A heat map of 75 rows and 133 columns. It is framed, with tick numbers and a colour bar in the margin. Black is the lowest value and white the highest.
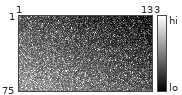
Ninth with the lowest average: top right. Average level on the scale: 40%. Odd rows or columns: none. Ninth with the highest average: bottom left. Stripes: none. Slope: up to the bottom left. Mirror symmetry: none.
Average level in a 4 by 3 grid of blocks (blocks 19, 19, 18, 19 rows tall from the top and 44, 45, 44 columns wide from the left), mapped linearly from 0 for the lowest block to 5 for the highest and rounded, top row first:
210 / 321 / 432 / 543
